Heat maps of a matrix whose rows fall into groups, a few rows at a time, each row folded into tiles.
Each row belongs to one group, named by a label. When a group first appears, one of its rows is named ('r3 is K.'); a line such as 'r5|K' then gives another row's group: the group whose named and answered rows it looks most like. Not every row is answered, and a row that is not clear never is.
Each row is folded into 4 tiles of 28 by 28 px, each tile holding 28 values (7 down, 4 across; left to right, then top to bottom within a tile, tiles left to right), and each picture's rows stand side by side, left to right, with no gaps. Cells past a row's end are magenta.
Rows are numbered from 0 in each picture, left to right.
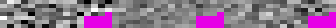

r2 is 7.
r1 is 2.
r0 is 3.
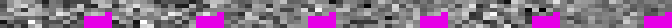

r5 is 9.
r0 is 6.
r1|6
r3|2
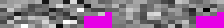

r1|7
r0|9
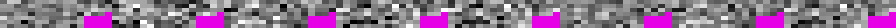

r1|6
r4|2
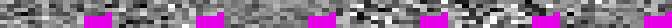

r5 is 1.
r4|9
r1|2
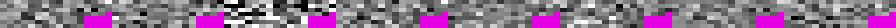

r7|1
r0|7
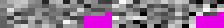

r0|9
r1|3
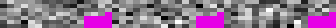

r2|7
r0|6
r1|9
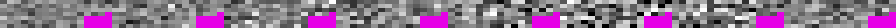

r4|7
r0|3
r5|3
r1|2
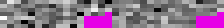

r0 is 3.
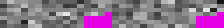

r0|6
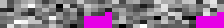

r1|1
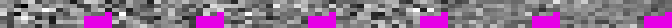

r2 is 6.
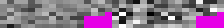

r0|1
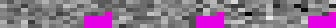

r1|1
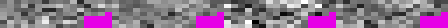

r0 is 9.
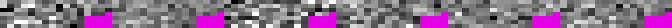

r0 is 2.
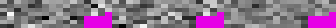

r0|1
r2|1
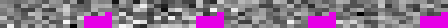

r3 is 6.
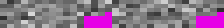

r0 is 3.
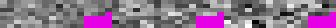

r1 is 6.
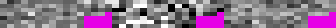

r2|6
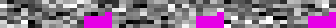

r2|9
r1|2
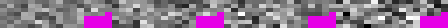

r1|6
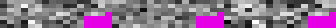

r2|6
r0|6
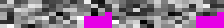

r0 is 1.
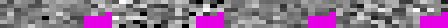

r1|3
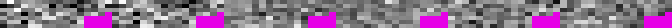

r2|9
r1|6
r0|6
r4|3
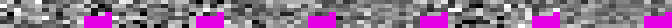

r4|2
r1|3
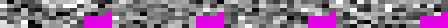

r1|3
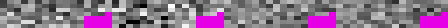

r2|1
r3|7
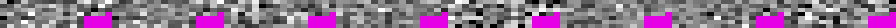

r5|2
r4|3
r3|7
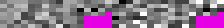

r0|7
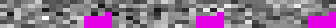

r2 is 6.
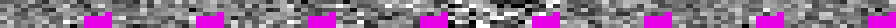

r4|6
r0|9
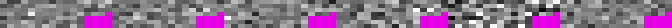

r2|3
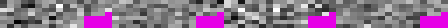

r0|2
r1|3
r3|1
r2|1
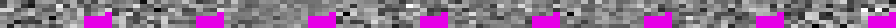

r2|2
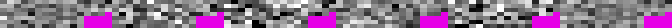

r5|3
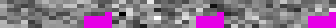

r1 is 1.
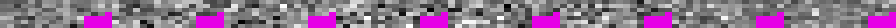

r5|9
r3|9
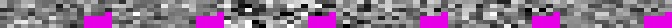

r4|7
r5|7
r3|1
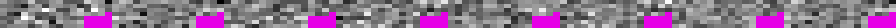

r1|3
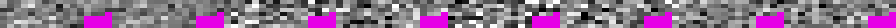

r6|3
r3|2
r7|9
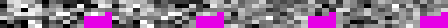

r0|6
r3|2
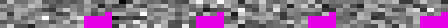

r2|1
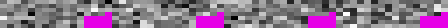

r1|6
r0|3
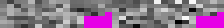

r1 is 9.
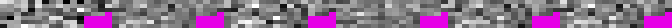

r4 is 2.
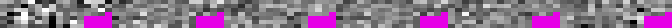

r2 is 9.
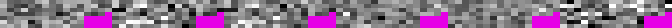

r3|1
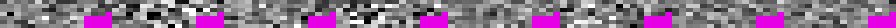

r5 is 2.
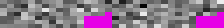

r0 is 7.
